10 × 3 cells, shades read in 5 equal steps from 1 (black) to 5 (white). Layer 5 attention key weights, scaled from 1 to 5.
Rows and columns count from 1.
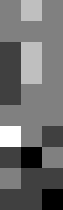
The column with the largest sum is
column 2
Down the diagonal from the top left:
3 3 3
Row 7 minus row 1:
2 -1 -1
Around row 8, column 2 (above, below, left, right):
3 2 2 3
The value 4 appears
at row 1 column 2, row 3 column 2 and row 4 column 2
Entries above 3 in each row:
1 0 1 1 0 0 1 0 0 0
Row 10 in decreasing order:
2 2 1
